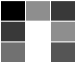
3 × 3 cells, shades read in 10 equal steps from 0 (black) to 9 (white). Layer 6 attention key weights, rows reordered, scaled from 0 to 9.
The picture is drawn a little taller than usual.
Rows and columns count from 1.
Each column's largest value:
4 9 5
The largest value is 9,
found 2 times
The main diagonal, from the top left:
0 9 3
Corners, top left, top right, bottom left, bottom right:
0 2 4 3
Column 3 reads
2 5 3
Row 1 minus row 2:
-2 -4 -3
